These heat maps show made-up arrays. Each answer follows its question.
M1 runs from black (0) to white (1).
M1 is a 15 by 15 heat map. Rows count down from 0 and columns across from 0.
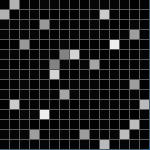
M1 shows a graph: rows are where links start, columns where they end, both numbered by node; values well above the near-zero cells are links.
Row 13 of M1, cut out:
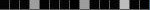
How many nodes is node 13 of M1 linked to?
3
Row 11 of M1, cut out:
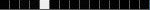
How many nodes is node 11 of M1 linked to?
1
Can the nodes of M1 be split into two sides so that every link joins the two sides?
yes
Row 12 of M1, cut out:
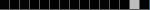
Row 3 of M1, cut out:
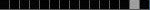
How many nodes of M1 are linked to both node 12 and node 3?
1
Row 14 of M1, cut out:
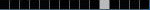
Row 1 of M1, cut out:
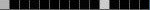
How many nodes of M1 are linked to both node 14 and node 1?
1
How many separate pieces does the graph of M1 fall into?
4
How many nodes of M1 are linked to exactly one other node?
9
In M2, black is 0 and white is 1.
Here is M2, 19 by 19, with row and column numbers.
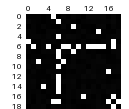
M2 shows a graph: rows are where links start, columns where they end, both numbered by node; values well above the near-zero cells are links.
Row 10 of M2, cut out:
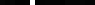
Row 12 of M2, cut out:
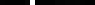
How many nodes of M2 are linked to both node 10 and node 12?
1
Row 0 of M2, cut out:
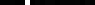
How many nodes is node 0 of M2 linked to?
1
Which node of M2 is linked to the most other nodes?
node 6
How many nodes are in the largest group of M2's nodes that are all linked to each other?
2
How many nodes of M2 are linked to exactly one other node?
12
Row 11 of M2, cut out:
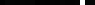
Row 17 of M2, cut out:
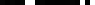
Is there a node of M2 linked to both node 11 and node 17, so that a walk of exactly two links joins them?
yes
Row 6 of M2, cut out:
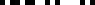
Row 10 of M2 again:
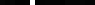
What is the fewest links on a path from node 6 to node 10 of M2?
1
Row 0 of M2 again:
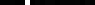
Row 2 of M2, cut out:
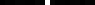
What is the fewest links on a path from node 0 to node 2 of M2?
6
